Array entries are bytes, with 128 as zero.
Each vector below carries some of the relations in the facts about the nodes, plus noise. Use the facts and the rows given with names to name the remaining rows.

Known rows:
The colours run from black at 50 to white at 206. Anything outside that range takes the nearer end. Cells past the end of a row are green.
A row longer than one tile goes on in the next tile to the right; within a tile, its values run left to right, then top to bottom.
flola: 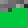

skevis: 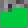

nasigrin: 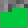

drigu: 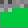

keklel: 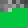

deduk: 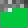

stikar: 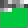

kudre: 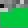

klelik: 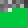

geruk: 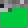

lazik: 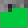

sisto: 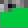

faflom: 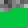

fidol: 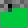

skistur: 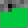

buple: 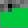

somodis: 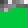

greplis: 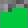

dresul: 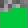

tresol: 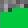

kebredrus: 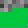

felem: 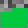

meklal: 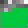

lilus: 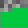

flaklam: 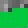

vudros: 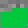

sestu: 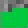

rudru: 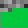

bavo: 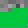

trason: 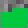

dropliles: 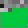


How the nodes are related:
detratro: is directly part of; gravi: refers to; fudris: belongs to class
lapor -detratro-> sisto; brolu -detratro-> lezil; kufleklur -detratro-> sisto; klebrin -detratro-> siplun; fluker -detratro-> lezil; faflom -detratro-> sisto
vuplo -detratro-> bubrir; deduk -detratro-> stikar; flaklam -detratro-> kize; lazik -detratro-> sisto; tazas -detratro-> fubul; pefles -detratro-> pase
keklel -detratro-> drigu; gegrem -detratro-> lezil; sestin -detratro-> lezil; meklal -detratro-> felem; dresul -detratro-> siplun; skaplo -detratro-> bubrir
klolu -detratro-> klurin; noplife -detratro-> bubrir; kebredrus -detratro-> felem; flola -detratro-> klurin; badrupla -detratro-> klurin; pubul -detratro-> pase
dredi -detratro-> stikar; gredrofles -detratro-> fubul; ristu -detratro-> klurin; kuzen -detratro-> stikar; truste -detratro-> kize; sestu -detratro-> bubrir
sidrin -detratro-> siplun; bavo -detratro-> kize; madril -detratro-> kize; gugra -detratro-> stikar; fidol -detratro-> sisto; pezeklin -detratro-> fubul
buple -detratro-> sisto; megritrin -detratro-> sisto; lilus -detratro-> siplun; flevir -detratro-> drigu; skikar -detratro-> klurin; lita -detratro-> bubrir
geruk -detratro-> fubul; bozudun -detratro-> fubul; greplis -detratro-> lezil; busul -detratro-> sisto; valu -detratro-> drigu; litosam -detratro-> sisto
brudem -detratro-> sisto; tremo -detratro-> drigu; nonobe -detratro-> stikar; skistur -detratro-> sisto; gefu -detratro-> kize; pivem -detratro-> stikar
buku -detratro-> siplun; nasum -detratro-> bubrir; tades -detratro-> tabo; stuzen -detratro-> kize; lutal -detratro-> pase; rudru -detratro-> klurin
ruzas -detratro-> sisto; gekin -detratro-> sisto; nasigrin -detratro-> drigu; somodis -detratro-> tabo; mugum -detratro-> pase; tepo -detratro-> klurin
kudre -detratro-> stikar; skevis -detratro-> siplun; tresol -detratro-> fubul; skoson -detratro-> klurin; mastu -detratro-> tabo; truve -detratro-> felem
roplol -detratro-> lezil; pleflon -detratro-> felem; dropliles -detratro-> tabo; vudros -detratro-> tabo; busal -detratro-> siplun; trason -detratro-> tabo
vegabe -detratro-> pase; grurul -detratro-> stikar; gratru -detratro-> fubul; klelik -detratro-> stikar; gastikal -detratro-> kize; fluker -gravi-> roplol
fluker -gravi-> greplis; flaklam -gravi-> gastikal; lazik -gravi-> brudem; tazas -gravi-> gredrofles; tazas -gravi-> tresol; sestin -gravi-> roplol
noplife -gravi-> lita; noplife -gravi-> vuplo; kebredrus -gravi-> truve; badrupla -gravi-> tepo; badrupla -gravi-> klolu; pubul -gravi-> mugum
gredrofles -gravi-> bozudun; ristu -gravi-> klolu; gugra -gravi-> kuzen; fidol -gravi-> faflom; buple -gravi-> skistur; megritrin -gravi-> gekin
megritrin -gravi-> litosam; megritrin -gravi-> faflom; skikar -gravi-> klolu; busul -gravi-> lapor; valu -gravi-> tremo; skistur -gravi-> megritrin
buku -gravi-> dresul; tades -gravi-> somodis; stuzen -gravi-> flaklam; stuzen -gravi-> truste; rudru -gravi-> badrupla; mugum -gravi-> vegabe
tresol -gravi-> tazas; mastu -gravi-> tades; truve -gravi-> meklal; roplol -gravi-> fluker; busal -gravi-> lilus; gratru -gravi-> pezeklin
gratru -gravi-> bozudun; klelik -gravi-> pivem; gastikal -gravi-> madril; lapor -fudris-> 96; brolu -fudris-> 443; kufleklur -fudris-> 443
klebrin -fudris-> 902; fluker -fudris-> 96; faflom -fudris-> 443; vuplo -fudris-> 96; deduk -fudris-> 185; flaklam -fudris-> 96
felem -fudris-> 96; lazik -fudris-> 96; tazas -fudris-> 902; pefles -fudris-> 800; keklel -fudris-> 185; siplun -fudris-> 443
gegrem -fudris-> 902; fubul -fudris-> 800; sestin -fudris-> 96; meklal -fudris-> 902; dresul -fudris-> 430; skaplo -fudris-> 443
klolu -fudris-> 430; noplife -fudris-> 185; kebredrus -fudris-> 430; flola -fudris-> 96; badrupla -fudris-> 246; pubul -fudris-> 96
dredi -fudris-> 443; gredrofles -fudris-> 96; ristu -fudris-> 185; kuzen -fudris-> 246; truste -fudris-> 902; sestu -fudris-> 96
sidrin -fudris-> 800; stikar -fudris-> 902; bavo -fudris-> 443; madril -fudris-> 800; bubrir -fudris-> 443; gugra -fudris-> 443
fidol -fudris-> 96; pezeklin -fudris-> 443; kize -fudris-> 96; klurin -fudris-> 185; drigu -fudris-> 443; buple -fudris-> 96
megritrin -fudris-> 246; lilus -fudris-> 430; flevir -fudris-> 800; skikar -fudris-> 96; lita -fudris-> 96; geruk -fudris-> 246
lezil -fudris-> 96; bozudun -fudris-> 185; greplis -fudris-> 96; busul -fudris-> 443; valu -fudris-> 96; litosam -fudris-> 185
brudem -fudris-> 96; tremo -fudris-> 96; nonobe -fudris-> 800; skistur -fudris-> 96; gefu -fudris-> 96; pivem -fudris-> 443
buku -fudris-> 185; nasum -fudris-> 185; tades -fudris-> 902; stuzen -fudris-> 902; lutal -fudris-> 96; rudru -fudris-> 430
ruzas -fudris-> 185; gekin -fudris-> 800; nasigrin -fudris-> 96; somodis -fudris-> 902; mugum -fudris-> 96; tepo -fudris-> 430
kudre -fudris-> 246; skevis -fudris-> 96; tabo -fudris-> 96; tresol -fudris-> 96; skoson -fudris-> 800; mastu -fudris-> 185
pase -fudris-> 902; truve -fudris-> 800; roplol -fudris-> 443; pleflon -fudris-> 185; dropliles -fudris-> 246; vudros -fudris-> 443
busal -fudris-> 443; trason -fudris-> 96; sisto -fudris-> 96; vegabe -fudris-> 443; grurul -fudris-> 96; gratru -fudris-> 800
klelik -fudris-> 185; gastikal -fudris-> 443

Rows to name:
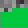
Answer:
sidrin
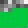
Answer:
truste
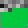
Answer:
badrupla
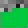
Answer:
gratru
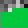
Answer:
klurin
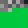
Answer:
ruzas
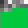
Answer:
klebrin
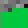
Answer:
skikar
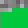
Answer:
dredi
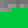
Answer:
vegabe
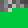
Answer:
buku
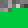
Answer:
klolu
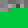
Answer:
gastikal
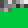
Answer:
stuzen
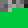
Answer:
ristu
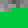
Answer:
pezeklin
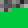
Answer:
gekin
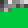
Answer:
tazas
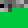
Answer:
megritrin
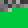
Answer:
litosam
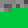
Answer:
busul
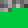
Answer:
tepo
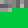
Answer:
gugra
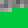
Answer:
pivem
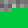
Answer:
busal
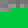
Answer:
roplol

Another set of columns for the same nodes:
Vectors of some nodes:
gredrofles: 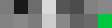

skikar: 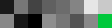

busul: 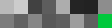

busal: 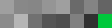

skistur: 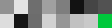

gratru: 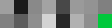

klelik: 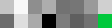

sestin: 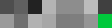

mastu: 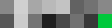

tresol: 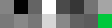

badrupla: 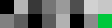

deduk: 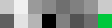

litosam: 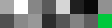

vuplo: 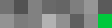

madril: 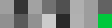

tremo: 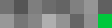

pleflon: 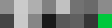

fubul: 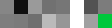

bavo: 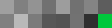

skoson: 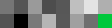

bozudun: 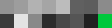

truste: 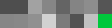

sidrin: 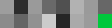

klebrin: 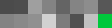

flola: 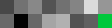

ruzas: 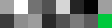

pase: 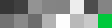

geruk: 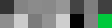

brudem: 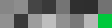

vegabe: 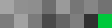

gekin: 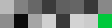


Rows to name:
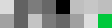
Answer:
nonobe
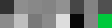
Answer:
dropliles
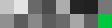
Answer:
faflom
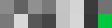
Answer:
siplun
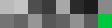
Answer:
kufleklur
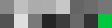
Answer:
buku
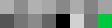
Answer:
kebredrus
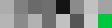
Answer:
grurul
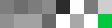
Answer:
stikar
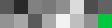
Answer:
kize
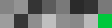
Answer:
lazik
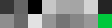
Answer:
fluker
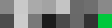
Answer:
noplife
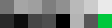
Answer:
rudru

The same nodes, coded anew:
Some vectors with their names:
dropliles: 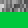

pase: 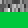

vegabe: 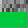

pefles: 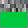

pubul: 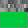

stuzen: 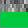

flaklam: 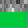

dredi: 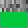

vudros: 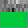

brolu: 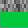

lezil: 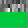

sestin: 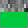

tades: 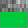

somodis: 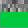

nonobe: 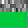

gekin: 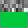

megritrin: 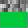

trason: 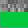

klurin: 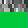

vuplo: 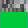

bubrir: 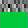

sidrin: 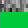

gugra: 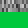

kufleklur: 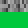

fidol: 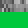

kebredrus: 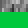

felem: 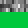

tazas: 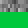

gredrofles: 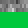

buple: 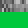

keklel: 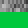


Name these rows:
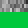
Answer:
deduk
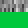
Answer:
litosam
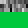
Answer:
fubul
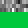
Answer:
madril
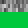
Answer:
ruzas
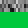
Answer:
siplun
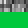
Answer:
kize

